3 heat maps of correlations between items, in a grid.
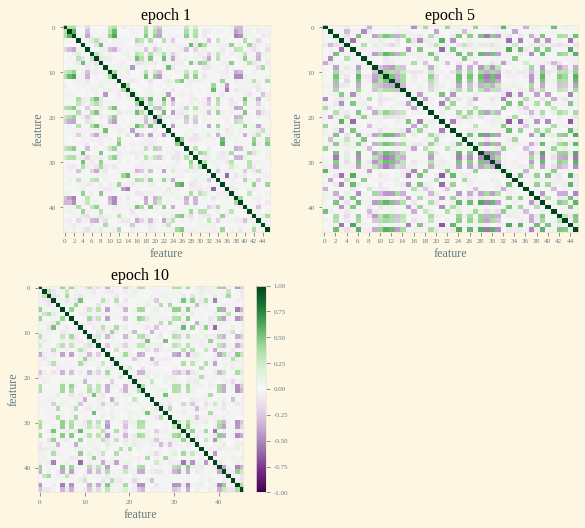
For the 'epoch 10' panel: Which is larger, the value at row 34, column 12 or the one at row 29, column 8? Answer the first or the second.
the second
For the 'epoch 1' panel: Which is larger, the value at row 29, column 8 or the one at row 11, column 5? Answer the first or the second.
the first
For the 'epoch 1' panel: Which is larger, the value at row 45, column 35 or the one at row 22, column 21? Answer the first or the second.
the first
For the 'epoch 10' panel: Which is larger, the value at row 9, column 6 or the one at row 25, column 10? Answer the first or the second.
the first
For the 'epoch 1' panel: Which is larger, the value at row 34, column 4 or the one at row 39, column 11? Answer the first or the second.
the first
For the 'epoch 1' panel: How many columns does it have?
46
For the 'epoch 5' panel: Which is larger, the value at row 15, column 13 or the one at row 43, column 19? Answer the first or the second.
the second
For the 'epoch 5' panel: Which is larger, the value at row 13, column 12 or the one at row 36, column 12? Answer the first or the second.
the second
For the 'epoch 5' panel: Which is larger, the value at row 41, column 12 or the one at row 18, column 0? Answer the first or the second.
the second
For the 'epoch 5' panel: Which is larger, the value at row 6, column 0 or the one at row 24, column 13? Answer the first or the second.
the first
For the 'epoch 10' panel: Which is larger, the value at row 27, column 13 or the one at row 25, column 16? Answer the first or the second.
the first
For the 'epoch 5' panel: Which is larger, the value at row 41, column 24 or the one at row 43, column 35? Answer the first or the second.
the first
